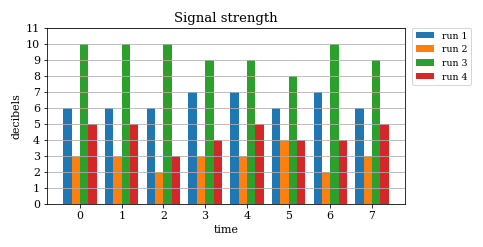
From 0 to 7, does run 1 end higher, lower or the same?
the same
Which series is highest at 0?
run 3
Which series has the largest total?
run 3
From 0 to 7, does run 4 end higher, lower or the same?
the same
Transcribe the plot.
Title: Signal strength
x-axis: time, ticks 0 1 2 3 4 5 6 7
y-axis: decibels, ticks 0 1 2 3 4 5 6 7 8 9 10 11
Legend: run 1, run 2, run 3, run 4
Values:
run 1: 6 6 6 7 7 6 7 6
run 2: 3 3 2 3 3 4 2 3
run 3: 10 10 10 9 9 8 10 9
run 4: 5 5 3 4 5 4 4 5
